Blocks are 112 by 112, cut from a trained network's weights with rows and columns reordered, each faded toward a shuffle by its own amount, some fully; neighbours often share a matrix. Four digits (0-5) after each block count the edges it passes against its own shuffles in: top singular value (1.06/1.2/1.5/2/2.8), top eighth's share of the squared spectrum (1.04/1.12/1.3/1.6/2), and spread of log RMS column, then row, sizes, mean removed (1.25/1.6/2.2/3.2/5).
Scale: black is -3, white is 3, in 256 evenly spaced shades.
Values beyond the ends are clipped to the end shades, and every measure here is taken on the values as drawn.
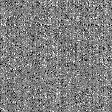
3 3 0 2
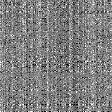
4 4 1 4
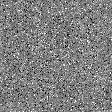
0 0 0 0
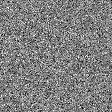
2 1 0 0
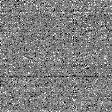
2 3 2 1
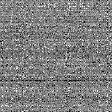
3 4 3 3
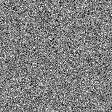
0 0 0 0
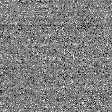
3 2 1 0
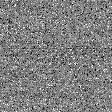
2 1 0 0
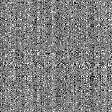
3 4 0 3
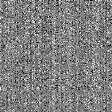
3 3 1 3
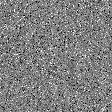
0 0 0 0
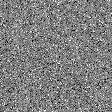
0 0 0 0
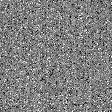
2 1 0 0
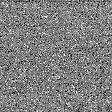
1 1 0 0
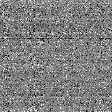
3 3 2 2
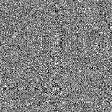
3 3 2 2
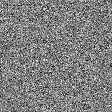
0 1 0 0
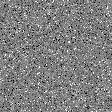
0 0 0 0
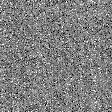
1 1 0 0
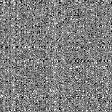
3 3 1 3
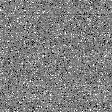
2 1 1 0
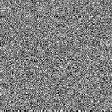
4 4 1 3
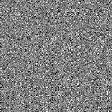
3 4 2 2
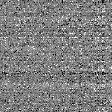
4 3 3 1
